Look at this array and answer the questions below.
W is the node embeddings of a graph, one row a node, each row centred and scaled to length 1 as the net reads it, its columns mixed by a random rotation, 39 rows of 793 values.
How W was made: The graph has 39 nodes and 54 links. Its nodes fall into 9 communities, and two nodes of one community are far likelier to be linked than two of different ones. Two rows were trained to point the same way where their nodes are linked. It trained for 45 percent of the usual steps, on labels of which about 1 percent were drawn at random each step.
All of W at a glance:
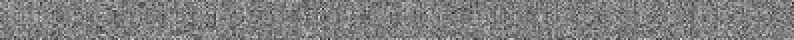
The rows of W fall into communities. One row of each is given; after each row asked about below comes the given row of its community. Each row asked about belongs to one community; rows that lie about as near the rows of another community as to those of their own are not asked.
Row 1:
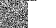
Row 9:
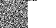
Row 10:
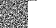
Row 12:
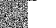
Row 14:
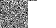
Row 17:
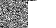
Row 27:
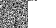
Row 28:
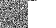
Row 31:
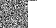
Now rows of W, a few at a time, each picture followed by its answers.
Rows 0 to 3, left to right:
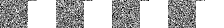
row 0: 10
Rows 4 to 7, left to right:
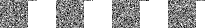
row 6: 12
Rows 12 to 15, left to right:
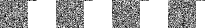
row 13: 31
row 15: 27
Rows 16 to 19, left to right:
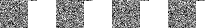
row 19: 14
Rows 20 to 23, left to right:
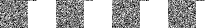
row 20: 9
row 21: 14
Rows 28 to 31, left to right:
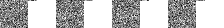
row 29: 17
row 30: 27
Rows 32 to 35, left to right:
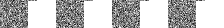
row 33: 31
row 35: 28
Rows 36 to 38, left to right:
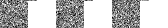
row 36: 1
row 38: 17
